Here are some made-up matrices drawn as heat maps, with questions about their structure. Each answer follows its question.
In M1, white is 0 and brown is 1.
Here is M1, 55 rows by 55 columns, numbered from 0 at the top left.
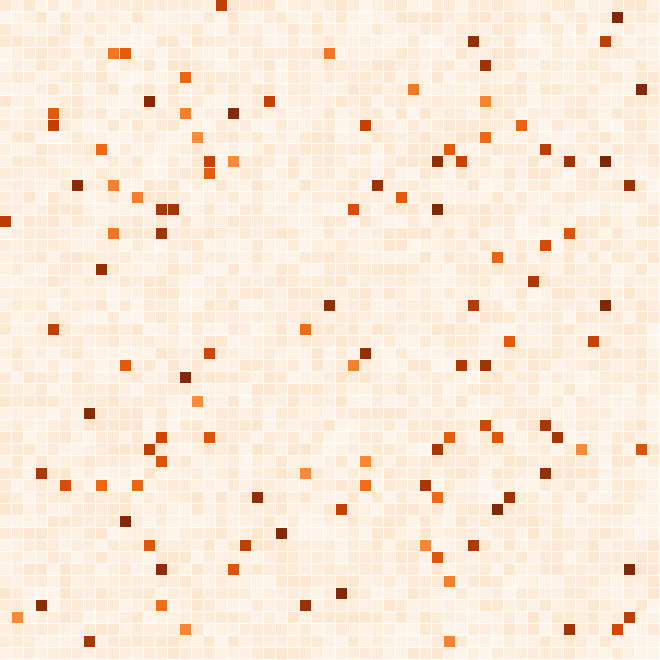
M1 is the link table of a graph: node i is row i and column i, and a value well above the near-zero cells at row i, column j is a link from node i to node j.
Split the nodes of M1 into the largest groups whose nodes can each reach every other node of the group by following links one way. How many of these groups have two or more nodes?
3
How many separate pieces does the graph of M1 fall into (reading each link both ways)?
8
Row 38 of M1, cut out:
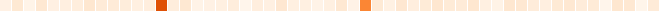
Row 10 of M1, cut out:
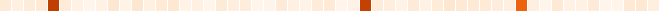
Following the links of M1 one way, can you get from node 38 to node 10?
yes
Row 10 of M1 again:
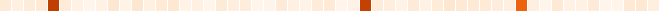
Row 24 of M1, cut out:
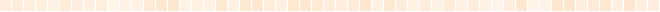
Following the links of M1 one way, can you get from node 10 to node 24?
no
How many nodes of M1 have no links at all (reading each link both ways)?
5
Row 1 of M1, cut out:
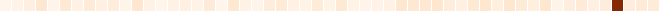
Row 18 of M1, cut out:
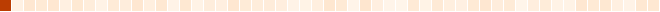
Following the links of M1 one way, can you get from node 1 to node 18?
no
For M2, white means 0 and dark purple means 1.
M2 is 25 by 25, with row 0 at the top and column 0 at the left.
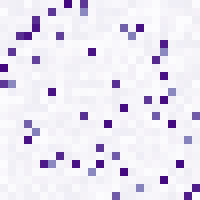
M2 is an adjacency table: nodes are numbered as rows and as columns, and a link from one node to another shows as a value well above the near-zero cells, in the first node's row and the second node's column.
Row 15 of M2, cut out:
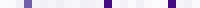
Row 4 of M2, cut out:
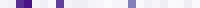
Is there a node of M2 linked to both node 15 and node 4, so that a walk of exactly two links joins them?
yes
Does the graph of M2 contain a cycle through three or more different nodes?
yes
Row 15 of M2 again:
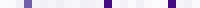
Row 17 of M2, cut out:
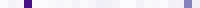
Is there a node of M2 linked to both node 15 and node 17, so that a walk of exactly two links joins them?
yes
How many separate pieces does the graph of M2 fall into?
1
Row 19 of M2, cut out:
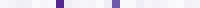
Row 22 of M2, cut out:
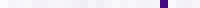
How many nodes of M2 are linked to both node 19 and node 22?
0
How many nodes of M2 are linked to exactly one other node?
8
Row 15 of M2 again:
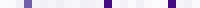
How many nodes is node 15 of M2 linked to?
3
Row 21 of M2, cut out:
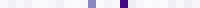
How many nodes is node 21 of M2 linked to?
2
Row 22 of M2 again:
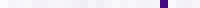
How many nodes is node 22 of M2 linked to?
1
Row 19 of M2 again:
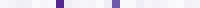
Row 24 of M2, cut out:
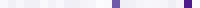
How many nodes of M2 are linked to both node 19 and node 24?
1
